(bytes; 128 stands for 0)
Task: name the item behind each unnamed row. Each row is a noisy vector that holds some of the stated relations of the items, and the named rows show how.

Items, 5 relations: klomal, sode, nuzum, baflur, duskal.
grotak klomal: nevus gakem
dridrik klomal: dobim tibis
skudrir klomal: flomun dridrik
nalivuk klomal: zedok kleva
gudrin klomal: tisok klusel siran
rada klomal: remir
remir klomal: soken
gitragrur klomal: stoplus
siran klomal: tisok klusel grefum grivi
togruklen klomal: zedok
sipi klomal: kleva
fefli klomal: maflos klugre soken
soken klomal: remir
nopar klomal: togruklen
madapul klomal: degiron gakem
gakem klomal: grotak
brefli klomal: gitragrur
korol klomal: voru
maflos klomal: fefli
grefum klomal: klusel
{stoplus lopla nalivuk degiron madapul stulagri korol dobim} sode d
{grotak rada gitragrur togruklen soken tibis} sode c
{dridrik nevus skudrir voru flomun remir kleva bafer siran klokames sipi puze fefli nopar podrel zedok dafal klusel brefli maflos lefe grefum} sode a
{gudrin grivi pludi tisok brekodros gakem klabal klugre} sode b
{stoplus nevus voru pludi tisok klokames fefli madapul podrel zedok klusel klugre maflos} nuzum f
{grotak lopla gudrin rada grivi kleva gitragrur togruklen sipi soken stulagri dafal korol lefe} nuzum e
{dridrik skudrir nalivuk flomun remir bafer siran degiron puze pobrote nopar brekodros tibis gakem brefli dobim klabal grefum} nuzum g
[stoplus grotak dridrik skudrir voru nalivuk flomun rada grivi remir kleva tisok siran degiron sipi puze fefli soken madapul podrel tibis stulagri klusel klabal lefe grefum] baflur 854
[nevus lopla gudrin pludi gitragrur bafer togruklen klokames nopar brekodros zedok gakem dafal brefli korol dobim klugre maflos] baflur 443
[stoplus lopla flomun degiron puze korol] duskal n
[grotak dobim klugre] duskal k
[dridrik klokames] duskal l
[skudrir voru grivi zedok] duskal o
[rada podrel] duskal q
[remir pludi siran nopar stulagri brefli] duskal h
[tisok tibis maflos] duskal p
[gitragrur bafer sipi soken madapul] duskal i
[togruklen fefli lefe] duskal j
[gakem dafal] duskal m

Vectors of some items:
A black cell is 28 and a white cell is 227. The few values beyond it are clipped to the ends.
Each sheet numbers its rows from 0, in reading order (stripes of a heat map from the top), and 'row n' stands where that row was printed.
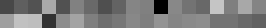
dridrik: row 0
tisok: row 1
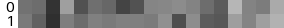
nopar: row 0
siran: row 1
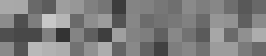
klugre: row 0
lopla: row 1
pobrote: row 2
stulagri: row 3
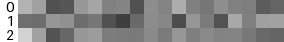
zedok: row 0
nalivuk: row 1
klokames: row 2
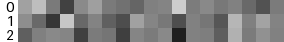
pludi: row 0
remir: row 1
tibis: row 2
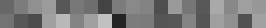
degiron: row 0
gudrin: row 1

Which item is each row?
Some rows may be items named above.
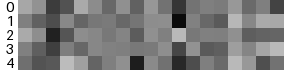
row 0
fefli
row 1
grefum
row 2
maflos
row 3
siran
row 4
togruklen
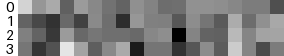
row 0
stoplus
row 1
pobrote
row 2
grefum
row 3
gitragrur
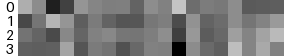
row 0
maflos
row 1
klabal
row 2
siran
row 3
dridrik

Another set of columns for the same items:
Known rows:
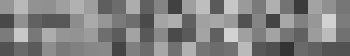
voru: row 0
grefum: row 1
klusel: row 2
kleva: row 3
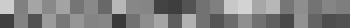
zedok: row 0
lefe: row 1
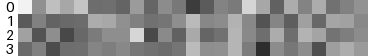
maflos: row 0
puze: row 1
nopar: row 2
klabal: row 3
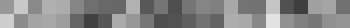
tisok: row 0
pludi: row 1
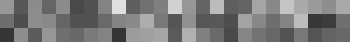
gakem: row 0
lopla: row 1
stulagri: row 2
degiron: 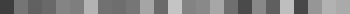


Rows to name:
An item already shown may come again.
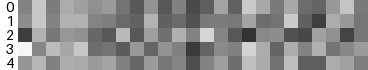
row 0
klusel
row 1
tisok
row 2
grotak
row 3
maflos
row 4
podrel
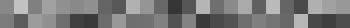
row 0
stoplus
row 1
gudrin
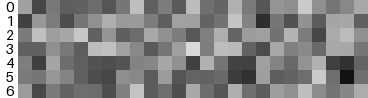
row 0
brekodros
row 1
siran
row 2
madapul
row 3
remir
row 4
korol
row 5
gitragrur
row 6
brekodros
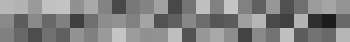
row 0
fefli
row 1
togruklen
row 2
pobrote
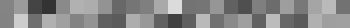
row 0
dridrik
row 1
stoplus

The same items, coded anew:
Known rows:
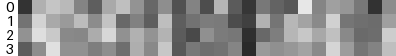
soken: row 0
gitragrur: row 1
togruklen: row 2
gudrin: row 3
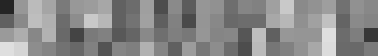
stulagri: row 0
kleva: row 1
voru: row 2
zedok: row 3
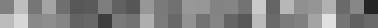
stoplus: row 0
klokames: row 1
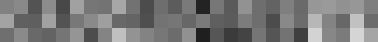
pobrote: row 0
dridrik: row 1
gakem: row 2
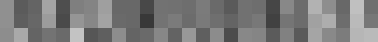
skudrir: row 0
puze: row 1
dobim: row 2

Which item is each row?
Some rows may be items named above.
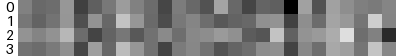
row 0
remir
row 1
klabal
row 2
klusel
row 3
klabal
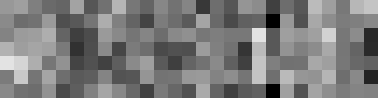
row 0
brekodros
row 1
remir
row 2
tisok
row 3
fefli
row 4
maflos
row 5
stoplus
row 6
remir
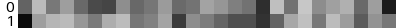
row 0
madapul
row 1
grotak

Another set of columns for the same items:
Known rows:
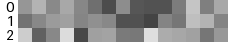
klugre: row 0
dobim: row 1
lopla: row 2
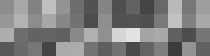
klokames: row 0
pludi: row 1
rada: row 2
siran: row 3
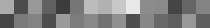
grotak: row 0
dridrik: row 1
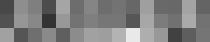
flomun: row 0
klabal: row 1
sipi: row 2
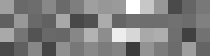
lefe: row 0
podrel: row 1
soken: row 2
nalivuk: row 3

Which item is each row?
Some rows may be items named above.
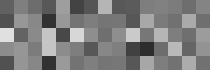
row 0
stoplus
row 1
klabal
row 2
gudrin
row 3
maflos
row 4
klabal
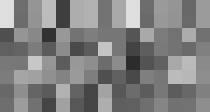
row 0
togruklen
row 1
togruklen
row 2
klabal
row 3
madapul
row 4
gakem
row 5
brekodros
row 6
klusel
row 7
tisok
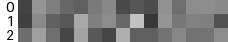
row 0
pobrote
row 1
remir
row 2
tisok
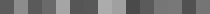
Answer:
fefli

